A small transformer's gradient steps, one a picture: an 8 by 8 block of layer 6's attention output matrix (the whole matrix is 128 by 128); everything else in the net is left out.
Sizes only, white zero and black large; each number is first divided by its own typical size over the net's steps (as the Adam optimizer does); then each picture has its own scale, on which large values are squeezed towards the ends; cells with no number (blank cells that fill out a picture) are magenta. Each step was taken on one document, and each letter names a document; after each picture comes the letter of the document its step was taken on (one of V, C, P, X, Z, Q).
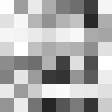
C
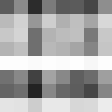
C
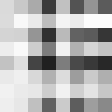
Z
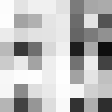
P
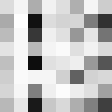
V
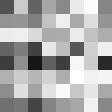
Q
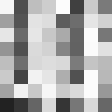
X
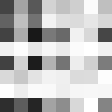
Q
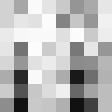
P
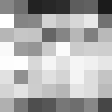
C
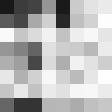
P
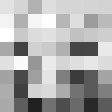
P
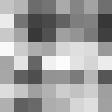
C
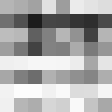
C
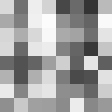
P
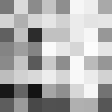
Q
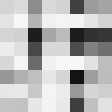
V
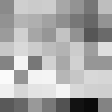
Q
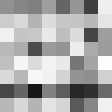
V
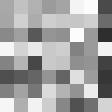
Q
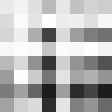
Z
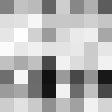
Z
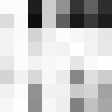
V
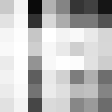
V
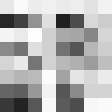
P
